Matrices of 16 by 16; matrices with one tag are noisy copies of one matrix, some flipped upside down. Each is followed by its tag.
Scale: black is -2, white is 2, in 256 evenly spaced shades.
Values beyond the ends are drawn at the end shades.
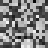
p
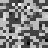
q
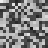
q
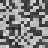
q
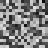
q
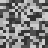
q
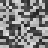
q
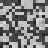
p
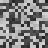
q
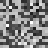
q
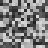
p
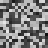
q
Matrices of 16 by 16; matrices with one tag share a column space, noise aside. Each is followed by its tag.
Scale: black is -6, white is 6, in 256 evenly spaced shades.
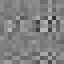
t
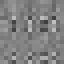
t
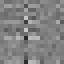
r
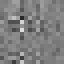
t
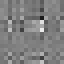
t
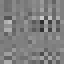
t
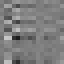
r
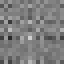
r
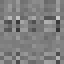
t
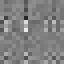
t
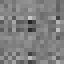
t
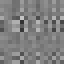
t
